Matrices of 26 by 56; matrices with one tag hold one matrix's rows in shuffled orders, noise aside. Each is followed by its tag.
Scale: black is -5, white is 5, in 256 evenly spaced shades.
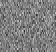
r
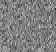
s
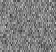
s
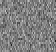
s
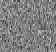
s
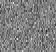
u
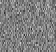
r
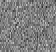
u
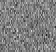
u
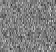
s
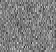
r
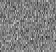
u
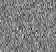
r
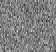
u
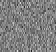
r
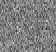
u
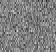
u
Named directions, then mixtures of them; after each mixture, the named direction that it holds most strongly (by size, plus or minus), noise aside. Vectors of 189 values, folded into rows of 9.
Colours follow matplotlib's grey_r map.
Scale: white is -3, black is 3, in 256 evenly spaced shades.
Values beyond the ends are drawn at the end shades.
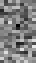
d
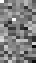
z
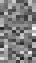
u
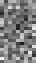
u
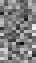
u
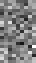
u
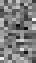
d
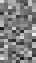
u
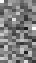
z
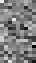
z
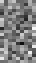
u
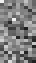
z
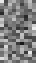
u
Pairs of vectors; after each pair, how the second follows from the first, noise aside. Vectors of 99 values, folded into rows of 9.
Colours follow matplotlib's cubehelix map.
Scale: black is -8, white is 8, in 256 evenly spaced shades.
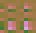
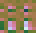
scaled up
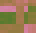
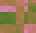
copied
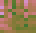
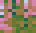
scaled up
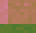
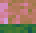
scaled up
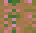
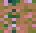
scaled up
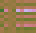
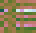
scaled up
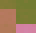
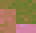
copied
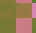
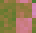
copied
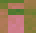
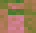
copied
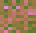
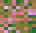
scaled up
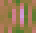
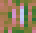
scaled up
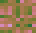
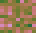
copied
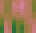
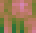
copied
